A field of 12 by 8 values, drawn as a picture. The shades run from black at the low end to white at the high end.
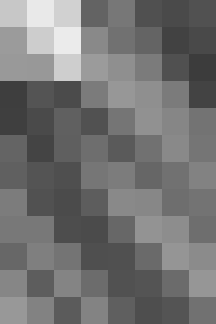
Grain: diagonal, down to the right. Ninth with the highest average: top left. Mirror symmetry: none. Roughest part: top left. Odd patch: higher, in the top left.
